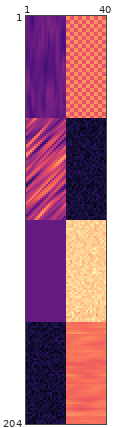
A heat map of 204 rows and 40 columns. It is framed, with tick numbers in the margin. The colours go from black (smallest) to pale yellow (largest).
It is made of 4 by 2 panels. Panel 1,1: low, streaked downward, faint in contrast. Panel 1,2: high, checkered. Panel 2,1: middling, slanting up to the right, strong in contrast. Panel 2,2: very low, fine-grained, faint in contrast. Panel 3,1: low, flat. Panel 3,2: very high, fine-grained, faint in contrast. Panel 4,1: very low, fine-grained, faint in contrast. Panel 4,2: high, streaked across, faint in contrast.
